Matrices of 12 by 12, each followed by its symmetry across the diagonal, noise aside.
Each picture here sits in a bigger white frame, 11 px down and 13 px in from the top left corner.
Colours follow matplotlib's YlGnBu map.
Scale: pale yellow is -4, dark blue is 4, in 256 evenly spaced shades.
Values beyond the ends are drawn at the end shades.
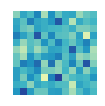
neither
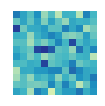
neither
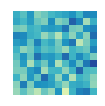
antisymmetric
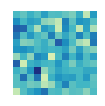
neither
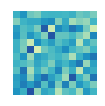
antisymmetric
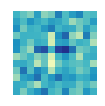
antisymmetric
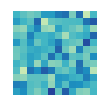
neither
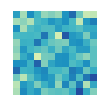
symmetric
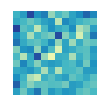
symmetric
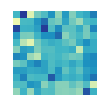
antisymmetric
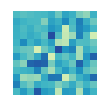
antisymmetric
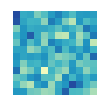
neither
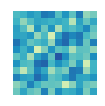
symmetric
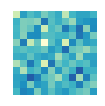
symmetric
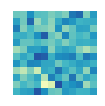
neither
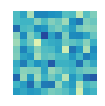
antisymmetric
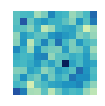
symmetric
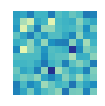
symmetric
